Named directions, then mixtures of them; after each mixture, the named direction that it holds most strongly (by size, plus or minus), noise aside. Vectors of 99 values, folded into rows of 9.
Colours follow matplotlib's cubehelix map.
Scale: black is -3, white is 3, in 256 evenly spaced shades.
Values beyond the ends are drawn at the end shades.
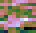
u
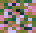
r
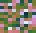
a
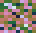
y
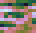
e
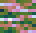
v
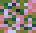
r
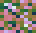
y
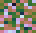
r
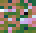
a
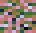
r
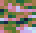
u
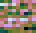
u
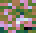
u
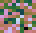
r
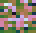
y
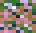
y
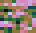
e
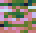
e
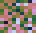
r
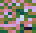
r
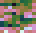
u
